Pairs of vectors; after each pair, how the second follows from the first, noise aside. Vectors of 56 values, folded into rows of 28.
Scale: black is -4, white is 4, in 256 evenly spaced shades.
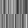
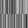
negated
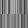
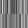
negated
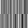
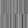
shrunk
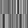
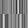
negated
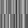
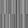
shrunk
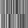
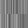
shrunk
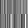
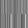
shrunk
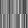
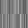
shrunk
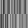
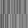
shrunk
